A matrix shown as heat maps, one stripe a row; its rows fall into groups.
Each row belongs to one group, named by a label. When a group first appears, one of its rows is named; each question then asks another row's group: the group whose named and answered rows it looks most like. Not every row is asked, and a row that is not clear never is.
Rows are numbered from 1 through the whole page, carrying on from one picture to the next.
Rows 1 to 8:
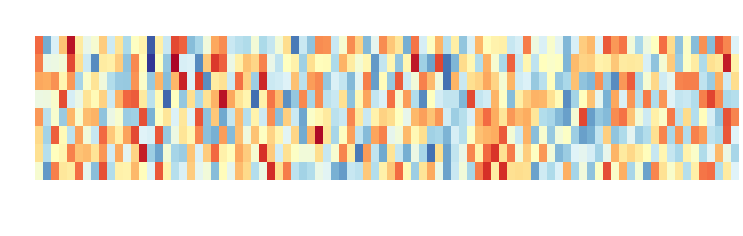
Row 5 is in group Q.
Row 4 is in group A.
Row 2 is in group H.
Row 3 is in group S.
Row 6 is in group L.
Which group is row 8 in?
L
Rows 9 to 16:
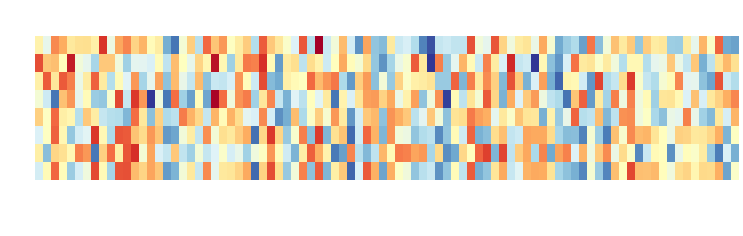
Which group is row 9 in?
A
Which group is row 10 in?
H
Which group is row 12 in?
H
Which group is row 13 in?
S
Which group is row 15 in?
L
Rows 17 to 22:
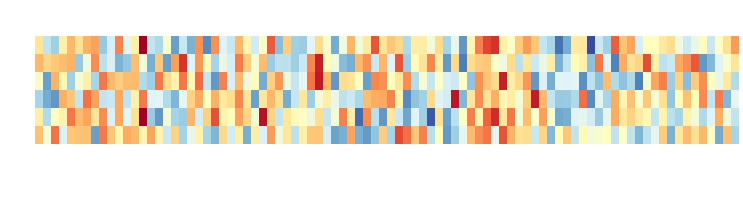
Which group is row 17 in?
Q
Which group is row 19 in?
L
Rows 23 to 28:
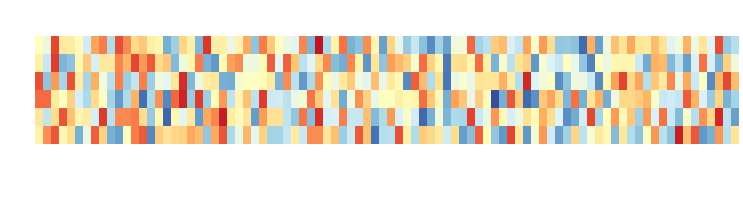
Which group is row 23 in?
A
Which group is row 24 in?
L
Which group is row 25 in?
Q
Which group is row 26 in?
S
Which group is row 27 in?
A
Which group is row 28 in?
S
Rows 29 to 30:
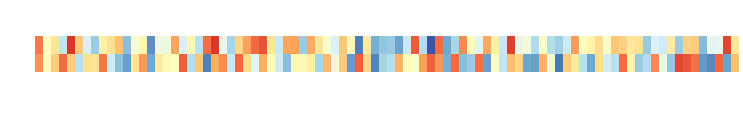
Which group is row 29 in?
H
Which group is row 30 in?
S
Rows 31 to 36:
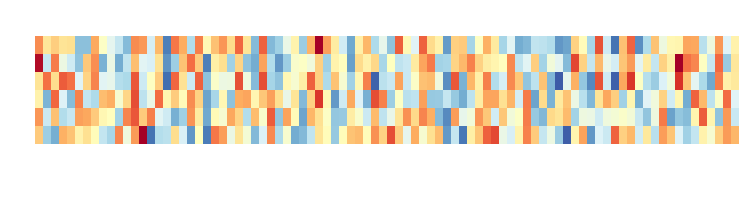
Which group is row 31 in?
S
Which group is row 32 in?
S
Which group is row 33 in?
S
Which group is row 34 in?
L
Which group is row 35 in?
L
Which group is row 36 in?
Q
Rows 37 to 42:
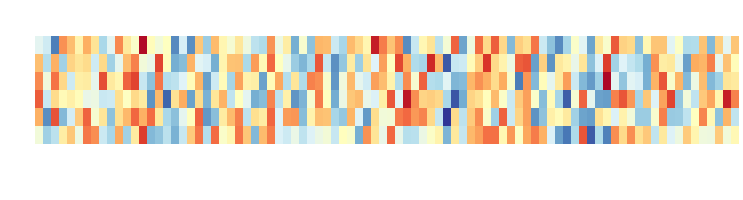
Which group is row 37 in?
Q
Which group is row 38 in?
L
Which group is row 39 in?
L
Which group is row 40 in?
Q
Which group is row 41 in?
L
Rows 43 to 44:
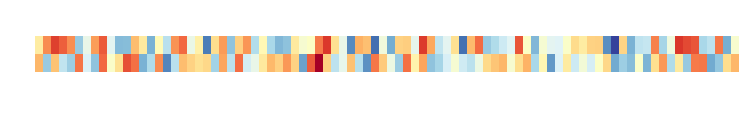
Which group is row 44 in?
L
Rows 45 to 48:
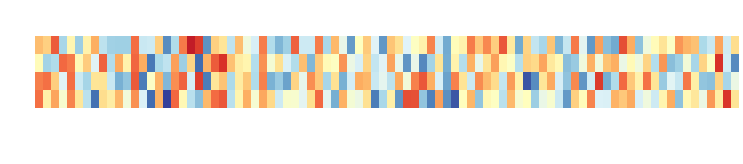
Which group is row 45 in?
S
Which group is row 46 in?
A
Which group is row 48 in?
H
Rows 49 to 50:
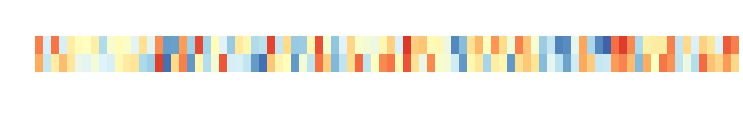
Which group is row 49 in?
Q
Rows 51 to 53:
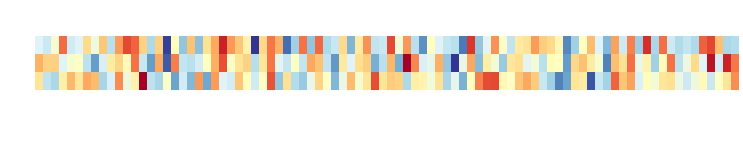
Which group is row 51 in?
A
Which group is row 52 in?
H
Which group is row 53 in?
Q
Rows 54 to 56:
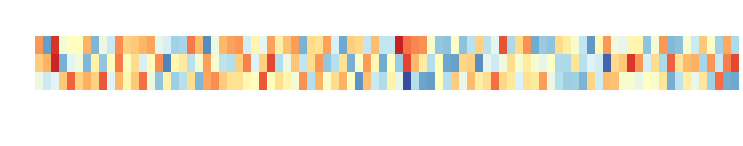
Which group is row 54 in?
L
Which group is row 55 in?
H
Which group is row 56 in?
A
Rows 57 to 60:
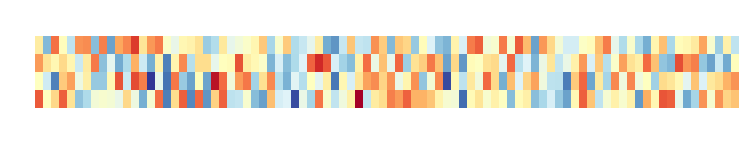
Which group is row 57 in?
L
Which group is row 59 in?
H
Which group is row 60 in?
Q
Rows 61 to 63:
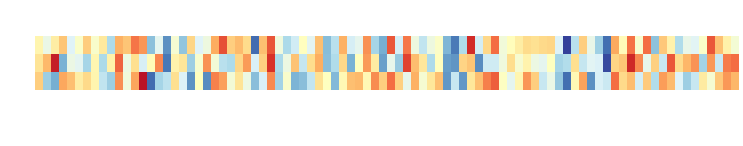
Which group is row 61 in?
A
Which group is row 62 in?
H
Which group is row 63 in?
Q
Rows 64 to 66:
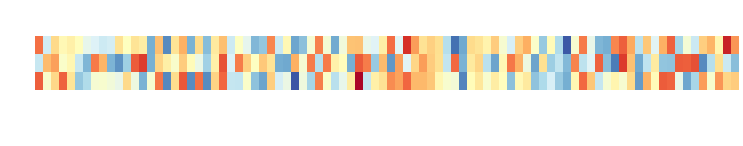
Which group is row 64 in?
Q
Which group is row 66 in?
Q
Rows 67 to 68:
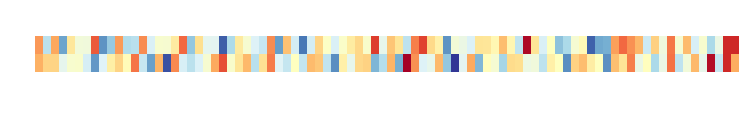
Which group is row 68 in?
H
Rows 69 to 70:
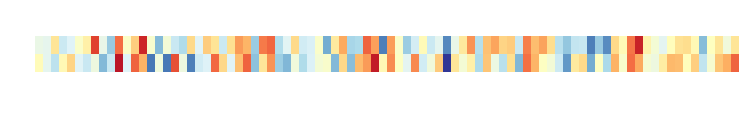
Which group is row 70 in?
H
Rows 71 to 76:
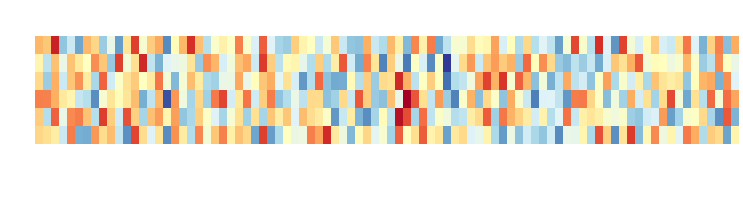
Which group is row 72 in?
A
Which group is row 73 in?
L
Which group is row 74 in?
H
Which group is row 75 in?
L
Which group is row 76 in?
S
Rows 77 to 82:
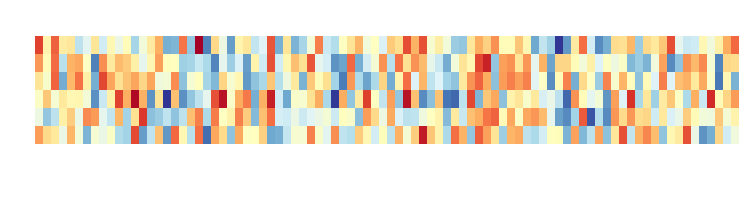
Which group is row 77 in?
Q
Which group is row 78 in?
L
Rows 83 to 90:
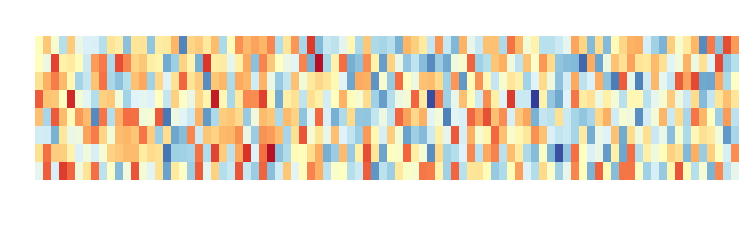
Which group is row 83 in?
H
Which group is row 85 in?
S
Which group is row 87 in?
L
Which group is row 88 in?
A
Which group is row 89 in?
H
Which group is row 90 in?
S
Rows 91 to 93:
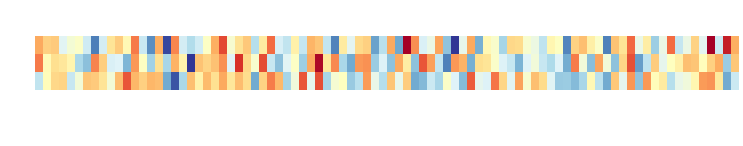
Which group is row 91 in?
H
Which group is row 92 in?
S
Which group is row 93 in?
A
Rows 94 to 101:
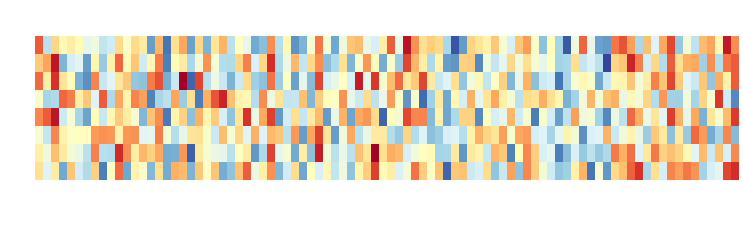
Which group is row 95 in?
H
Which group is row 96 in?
Q
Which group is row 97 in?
A
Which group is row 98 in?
H
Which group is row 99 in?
L
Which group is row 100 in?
Q
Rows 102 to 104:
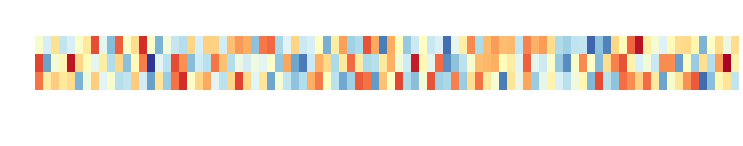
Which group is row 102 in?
A
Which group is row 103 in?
Q
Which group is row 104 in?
S
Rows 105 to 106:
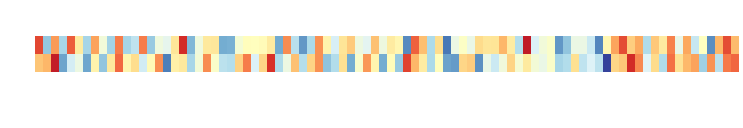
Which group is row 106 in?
H
